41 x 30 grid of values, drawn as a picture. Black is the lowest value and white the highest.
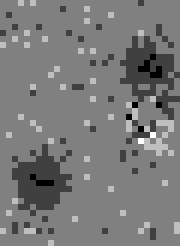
Dips: two. Average level on the scale: 50%. Odd patch: rougher, in the middle right. Odd rows or columns: none. Roughest part: middle right.
